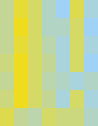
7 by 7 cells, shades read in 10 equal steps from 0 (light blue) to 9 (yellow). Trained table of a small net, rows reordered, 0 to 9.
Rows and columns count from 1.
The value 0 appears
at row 1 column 5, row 2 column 7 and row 4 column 7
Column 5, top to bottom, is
0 2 1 1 2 1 5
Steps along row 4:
up down down down up down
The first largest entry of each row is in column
2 2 2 2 2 2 1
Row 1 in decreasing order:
8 7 6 4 2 1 0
